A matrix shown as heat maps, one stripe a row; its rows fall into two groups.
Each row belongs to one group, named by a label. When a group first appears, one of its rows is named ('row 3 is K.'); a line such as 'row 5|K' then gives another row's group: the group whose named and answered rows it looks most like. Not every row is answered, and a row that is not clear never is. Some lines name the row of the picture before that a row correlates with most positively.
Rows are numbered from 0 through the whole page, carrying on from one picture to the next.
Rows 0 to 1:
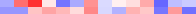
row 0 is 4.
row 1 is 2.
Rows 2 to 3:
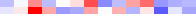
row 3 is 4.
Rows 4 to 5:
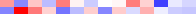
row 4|2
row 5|4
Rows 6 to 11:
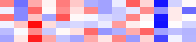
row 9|4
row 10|2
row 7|2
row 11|4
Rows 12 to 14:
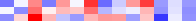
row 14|4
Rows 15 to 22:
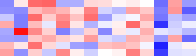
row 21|4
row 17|2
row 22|2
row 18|2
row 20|2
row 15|4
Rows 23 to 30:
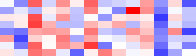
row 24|2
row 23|2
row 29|2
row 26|4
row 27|2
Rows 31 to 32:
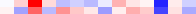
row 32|2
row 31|4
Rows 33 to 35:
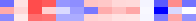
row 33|4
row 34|4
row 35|4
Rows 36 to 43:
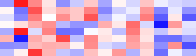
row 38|2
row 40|4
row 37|2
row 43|4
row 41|2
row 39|4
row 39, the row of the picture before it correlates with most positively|34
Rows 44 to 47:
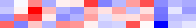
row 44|2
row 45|4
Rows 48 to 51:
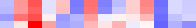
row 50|4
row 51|4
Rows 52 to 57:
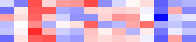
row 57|4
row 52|2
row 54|4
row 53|4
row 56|4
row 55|2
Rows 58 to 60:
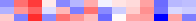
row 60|2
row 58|4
